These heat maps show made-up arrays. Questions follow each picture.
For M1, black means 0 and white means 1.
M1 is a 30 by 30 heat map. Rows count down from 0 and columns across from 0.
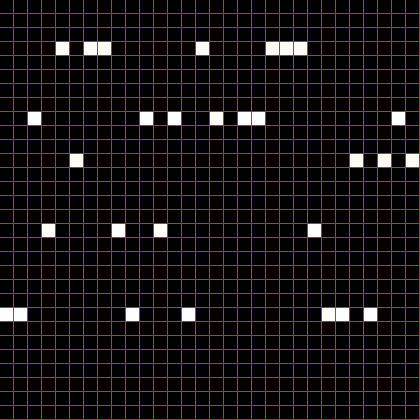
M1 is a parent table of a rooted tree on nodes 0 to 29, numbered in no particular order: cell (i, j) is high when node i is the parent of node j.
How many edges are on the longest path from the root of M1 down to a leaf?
2
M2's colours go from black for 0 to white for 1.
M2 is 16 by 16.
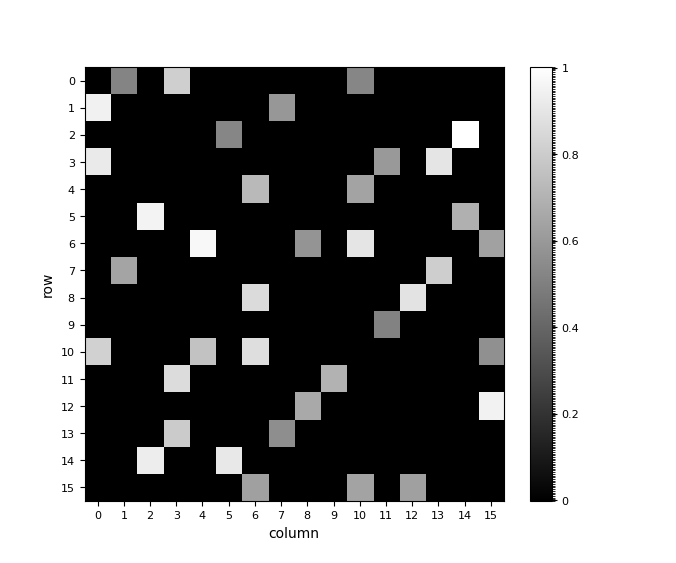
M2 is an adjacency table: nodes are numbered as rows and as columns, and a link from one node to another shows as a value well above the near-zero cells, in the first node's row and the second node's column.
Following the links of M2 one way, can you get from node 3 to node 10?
yes
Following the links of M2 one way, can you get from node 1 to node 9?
yes
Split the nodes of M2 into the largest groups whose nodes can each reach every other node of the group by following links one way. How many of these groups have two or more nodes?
2
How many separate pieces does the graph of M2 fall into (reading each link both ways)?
2
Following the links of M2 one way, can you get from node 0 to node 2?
no
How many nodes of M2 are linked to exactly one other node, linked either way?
1
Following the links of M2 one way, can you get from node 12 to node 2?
no
